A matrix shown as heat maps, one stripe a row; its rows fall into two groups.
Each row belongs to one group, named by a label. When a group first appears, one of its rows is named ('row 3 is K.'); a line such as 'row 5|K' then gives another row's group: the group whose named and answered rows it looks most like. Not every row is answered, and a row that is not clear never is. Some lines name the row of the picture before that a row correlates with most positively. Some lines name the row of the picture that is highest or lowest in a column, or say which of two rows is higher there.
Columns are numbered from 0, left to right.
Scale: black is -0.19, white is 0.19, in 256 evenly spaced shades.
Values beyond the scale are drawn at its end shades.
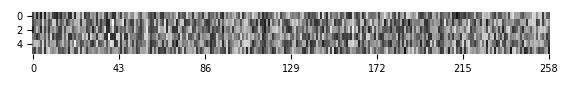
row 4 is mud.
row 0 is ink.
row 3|ink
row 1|mud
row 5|ink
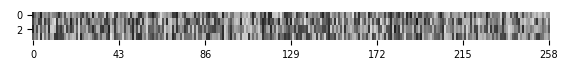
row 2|mud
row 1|mud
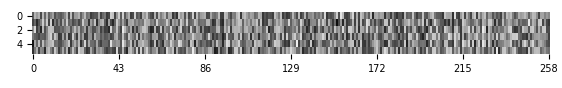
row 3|ink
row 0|mud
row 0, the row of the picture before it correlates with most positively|3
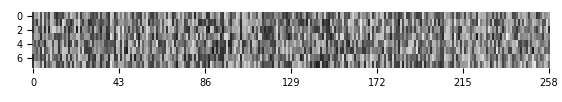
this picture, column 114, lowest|2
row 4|ink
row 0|mud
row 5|ink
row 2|mud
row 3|mud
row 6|mud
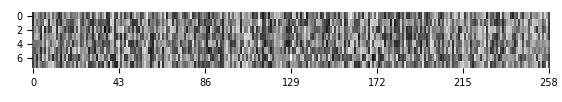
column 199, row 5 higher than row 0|Yes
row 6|ink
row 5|mud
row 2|mud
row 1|mud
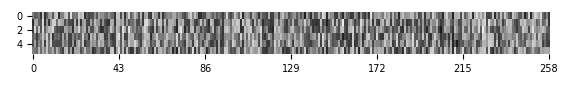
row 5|mud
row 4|ink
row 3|ink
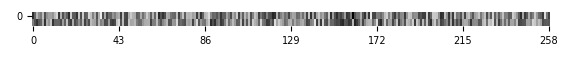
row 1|ink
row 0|ink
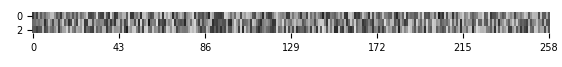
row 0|mud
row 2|ink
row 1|ink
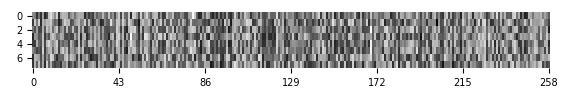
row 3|mud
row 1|mud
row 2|ink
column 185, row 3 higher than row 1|Yes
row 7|ink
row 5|ink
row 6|mud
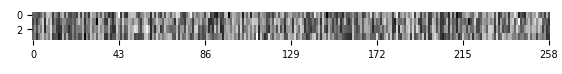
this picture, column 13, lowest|3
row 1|ink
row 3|ink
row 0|ink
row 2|ink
